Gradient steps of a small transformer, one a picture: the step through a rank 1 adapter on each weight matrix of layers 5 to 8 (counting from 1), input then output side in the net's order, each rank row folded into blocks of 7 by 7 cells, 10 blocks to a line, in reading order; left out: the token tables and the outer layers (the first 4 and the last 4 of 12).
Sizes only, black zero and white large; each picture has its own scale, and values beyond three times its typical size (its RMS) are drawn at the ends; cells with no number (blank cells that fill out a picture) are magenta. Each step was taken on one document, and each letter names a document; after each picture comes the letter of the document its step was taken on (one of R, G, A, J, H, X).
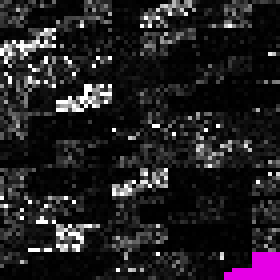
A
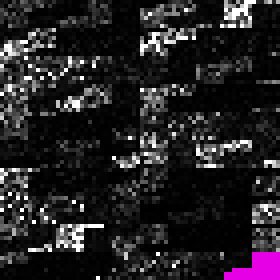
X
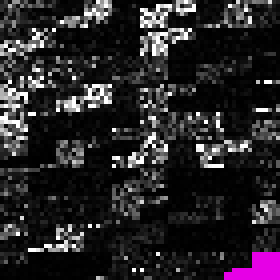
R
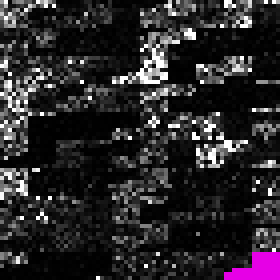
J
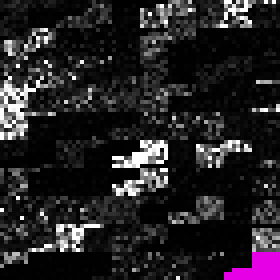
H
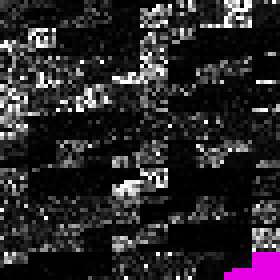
H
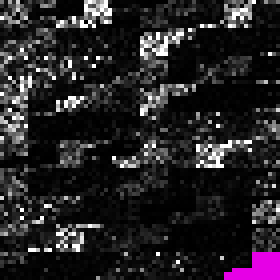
A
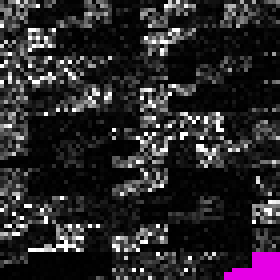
R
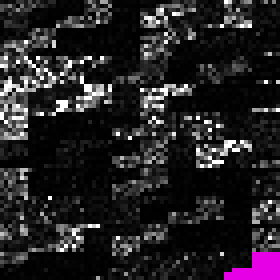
X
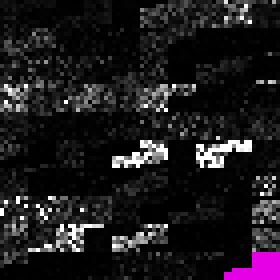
H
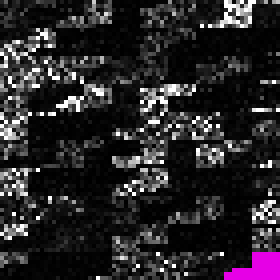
J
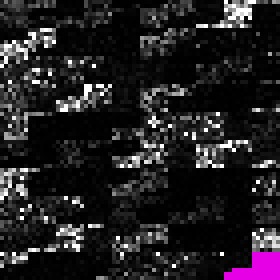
X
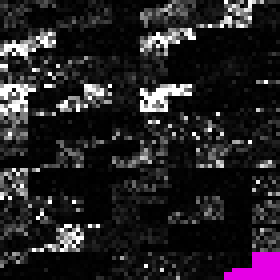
J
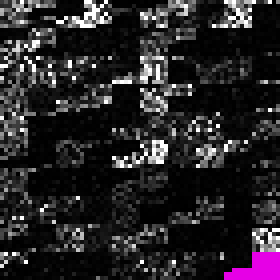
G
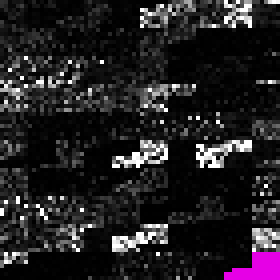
H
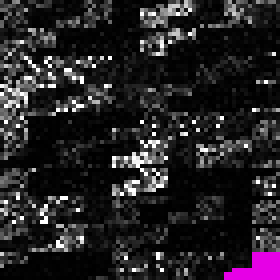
R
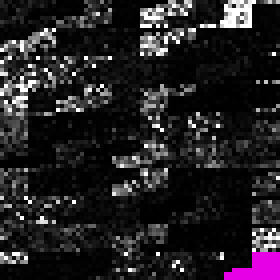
A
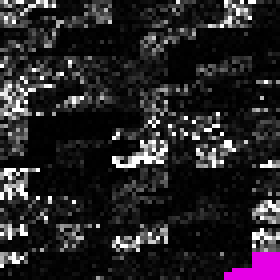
J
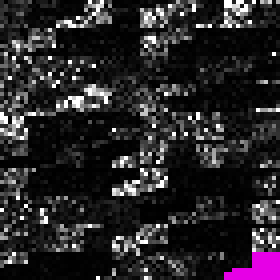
R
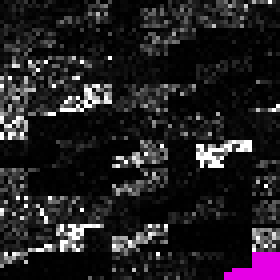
H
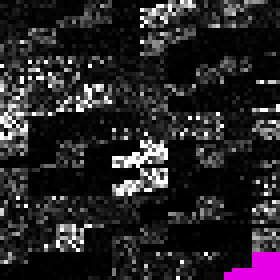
H
